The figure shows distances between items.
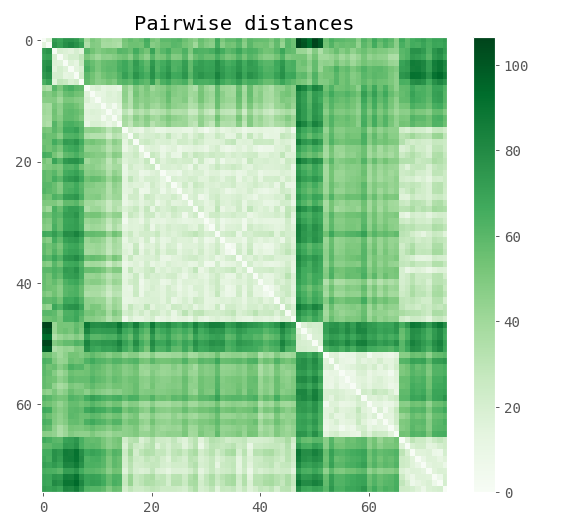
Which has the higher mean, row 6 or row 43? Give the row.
6
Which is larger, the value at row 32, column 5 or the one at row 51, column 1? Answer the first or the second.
the second
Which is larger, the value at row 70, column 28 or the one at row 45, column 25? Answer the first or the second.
the first
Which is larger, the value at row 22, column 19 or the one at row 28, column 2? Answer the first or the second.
the second
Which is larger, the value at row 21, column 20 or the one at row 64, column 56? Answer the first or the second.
the first
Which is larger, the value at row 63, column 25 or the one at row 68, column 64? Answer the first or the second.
the second
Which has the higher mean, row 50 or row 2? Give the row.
50
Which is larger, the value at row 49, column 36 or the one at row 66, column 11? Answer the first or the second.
the first
